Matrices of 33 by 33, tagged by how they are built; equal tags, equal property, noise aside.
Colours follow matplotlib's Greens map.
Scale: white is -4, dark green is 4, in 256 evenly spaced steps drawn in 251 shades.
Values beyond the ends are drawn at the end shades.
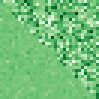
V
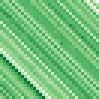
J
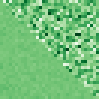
V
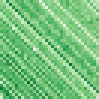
J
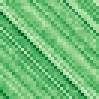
J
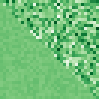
V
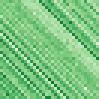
J
